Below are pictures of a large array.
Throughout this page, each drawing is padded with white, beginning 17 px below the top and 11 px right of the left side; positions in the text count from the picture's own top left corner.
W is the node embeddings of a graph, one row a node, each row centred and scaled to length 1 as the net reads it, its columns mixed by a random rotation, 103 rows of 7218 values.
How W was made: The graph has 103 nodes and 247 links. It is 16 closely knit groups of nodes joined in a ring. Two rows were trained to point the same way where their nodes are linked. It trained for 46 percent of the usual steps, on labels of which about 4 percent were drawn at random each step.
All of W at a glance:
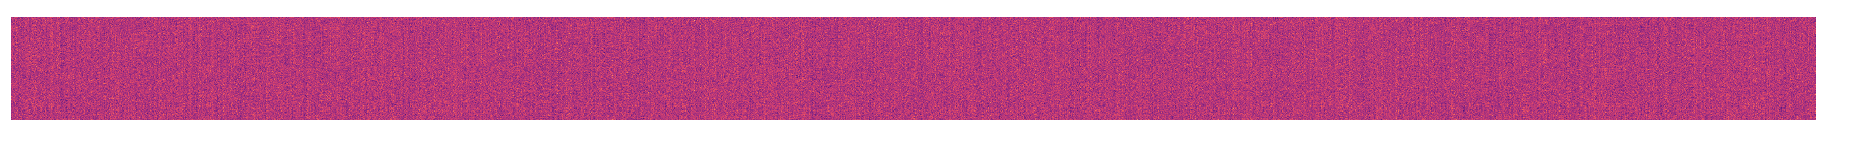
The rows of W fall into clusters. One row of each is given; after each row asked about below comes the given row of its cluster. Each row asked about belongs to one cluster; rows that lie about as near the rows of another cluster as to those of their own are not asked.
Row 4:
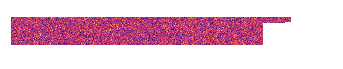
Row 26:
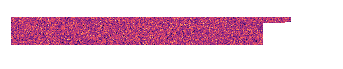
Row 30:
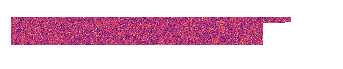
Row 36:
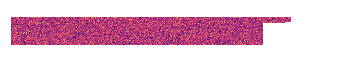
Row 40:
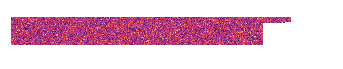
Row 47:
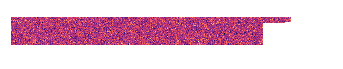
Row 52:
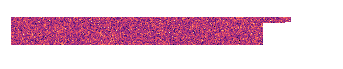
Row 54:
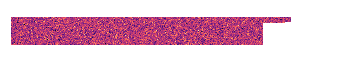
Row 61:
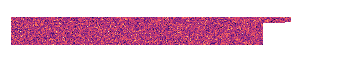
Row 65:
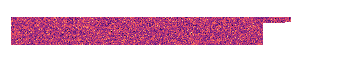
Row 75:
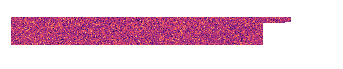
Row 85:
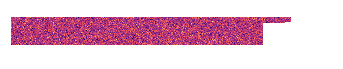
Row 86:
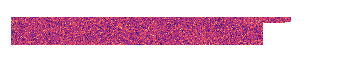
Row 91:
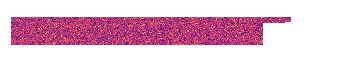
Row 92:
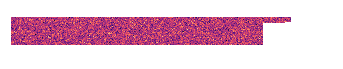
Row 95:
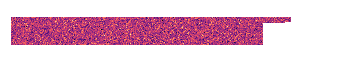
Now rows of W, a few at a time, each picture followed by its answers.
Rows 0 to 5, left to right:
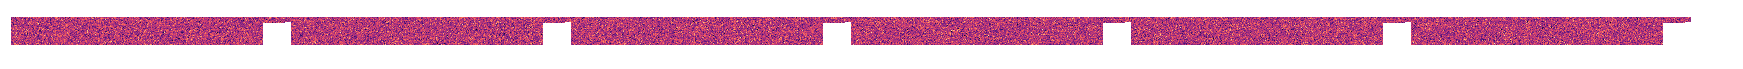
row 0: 36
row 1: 47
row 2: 75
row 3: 65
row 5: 95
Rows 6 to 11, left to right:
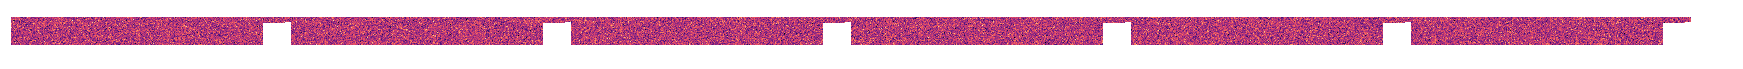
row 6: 85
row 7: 86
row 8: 47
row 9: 91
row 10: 36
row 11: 47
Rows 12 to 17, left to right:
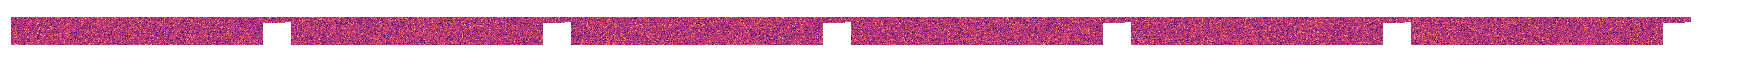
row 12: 36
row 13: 26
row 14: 91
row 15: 61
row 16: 92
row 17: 30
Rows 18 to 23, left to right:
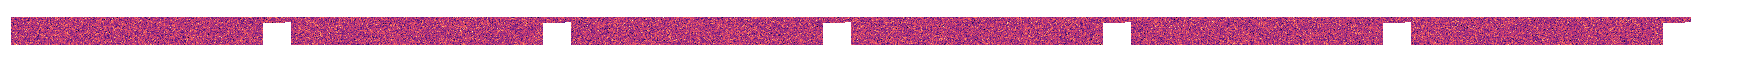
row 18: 36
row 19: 4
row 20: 85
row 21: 30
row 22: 65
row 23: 30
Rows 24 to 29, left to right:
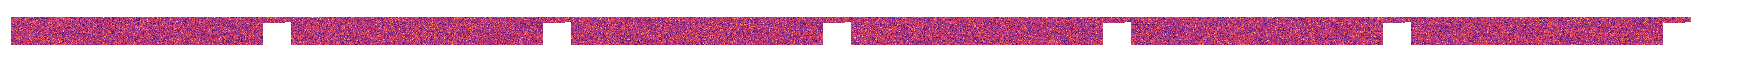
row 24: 75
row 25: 26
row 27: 30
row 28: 40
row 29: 36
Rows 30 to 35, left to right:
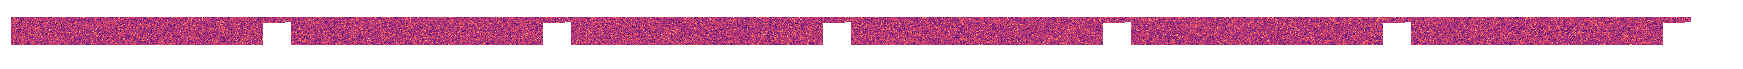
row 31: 92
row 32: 65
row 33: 61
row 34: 40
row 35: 92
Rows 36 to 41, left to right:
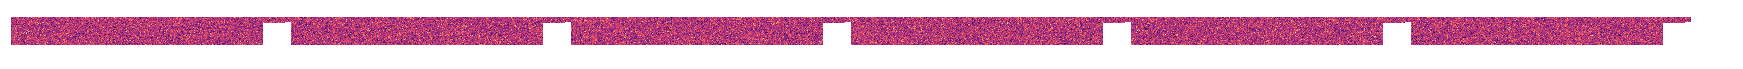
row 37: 85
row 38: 47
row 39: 30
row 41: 85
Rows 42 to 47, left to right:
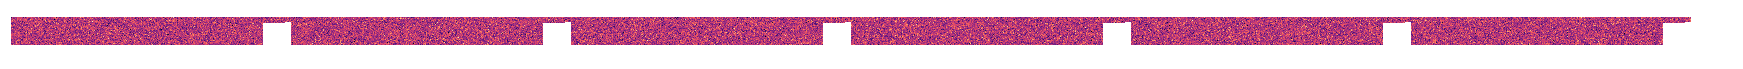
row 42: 65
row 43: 95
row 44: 92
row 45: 40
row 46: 85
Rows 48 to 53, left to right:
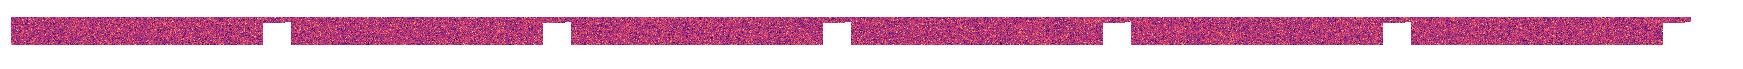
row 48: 40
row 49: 4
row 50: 36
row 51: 86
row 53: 86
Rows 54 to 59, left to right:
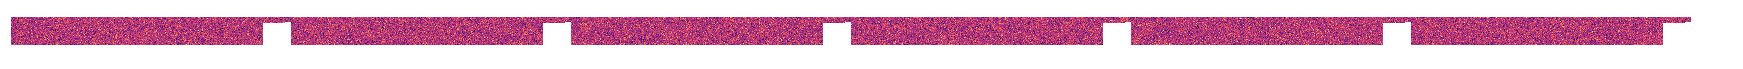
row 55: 26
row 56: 95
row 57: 52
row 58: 95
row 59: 4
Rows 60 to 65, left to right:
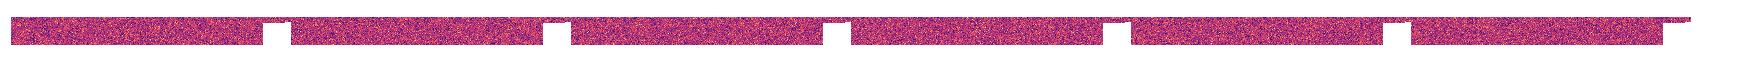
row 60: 95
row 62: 91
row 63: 75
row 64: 30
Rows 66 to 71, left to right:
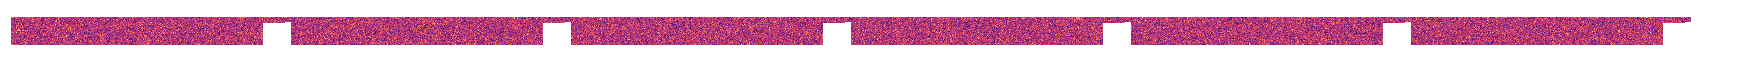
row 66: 40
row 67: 54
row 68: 26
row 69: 52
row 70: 47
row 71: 4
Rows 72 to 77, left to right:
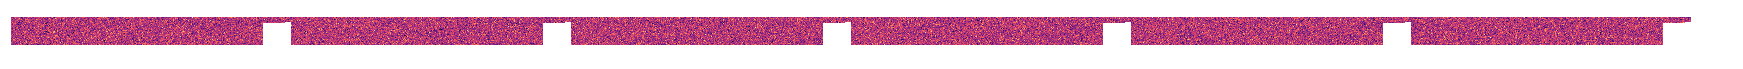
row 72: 85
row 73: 65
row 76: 26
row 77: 54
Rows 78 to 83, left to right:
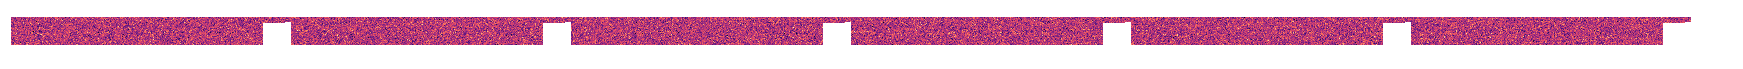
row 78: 36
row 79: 40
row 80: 47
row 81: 92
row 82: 40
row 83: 54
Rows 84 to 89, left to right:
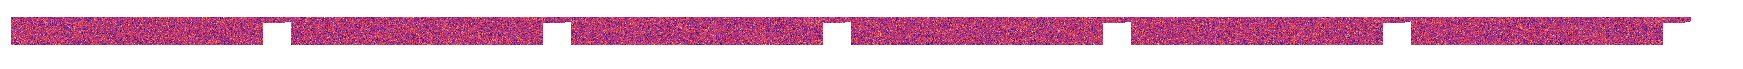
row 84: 30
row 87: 4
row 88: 86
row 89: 86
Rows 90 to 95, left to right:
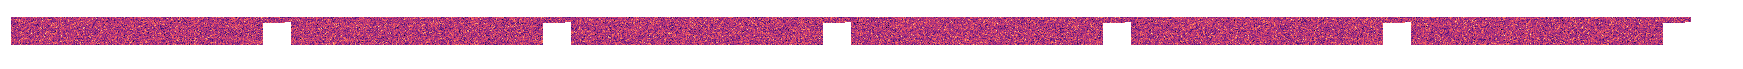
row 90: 54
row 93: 54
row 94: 54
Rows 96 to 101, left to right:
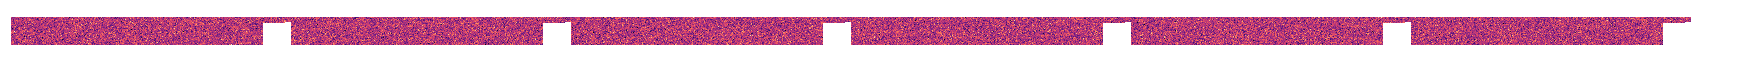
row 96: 92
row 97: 91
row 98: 85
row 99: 52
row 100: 54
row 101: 52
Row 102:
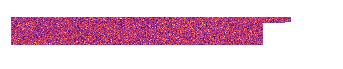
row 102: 95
